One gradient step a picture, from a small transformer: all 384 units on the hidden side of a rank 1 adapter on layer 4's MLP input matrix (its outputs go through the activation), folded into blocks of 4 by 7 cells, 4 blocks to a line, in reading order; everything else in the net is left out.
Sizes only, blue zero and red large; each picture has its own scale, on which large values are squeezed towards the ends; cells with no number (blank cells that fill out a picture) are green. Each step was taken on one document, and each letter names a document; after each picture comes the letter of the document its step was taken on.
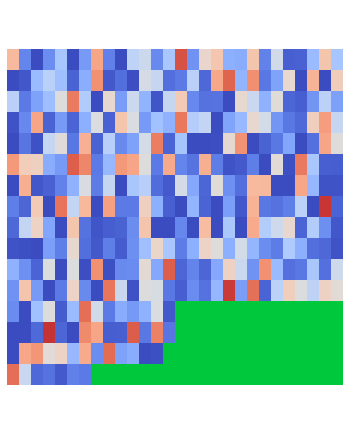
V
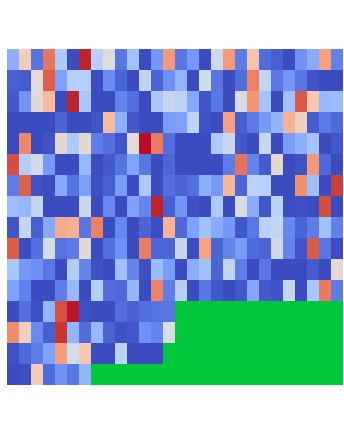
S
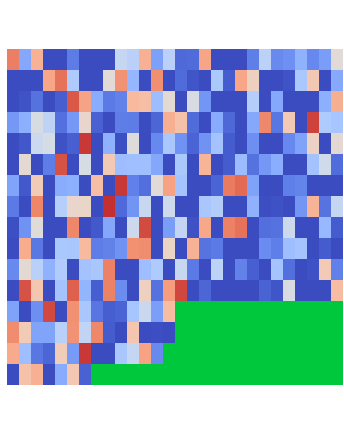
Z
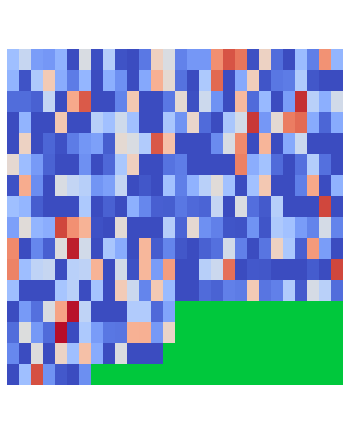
S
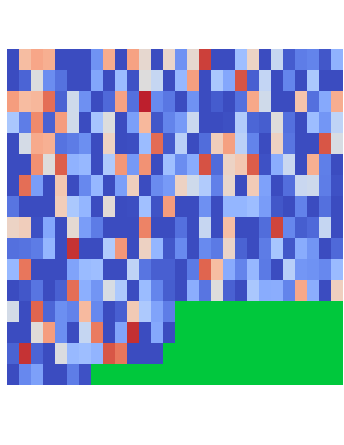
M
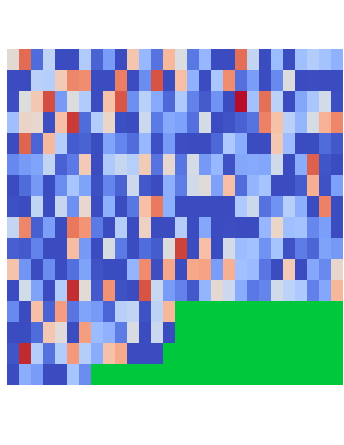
M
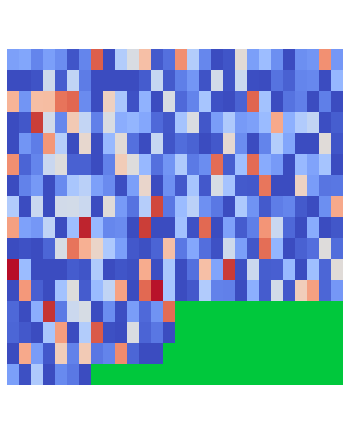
V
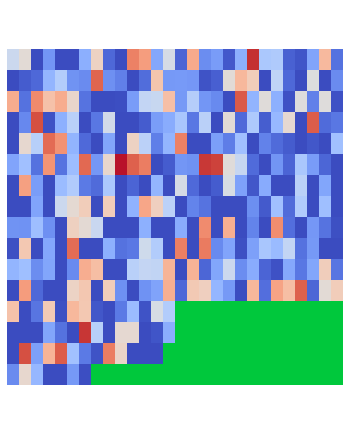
V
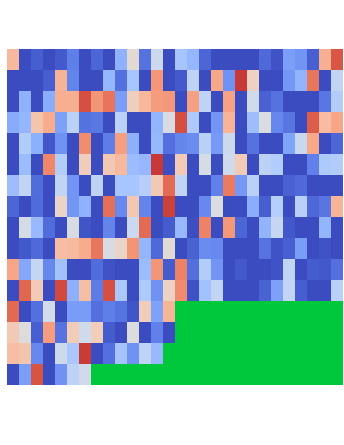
Z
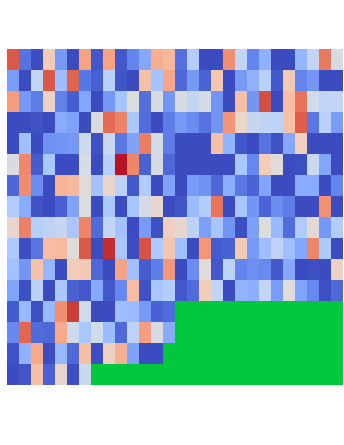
S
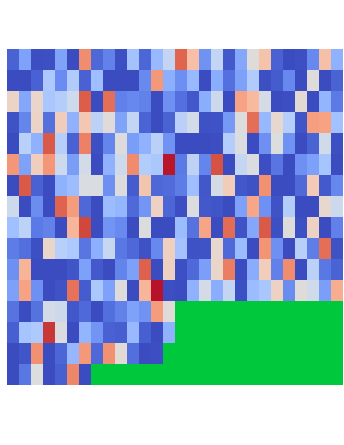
V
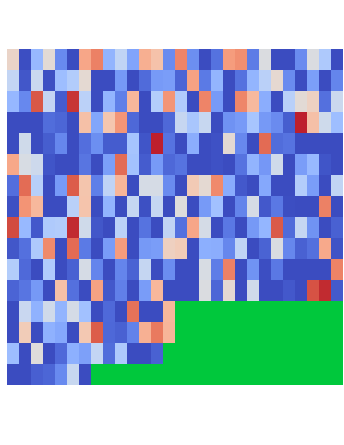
S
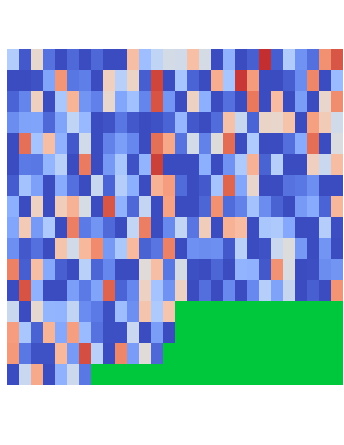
Z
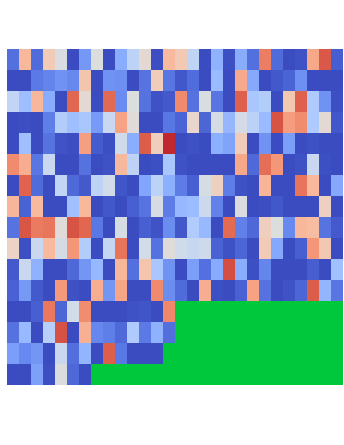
S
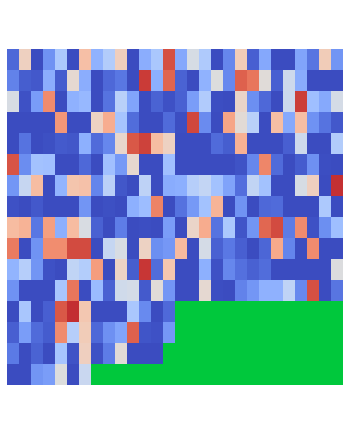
S
